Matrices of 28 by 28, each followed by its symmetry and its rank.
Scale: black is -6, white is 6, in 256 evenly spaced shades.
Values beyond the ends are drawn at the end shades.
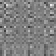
neither, rank three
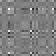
symmetric, rank two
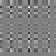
neither, rank one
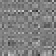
neither, rank three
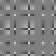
symmetric, rank one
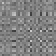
symmetric, rank three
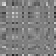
symmetric, rank two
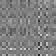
neither, rank three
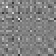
symmetric, rank three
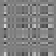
neither, rank one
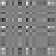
symmetric, rank one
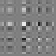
symmetric, rank one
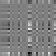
neither, rank one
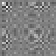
symmetric, rank three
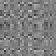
neither, rank three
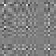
symmetric, rank two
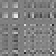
symmetric, rank two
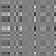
neither, rank one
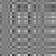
neither, rank one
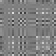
symmetric, rank two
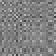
symmetric, rank three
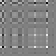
symmetric, rank one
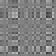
symmetric, rank one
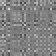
symmetric, rank three
